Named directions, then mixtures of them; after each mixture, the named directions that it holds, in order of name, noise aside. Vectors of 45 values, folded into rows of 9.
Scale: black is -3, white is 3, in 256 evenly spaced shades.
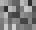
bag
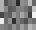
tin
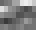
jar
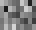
bag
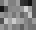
jar, tin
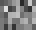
bag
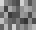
bag, tin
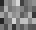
bag, tin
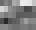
jar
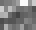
bag, jar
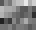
jar, tin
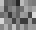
bag, tin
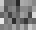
bag, tin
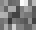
bag, jar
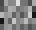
tin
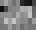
jar, tin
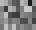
bag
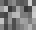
bag, tin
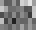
jar, tin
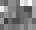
jar, tin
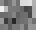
jar, tin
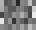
tin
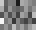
bag, tin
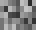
bag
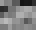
jar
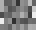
tin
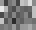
jar, tin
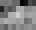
bag, jar
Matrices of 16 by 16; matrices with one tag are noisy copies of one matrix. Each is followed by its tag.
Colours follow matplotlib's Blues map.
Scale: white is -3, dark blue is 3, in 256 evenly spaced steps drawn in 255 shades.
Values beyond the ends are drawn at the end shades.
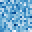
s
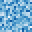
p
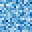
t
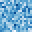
s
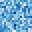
s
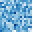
s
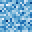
t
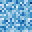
t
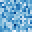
s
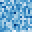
s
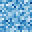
t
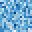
s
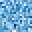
s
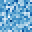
p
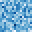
s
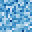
p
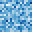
t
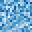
p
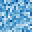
p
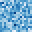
s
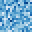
p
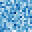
s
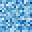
t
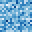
t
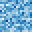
t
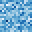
t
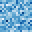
t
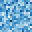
p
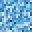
p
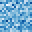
t
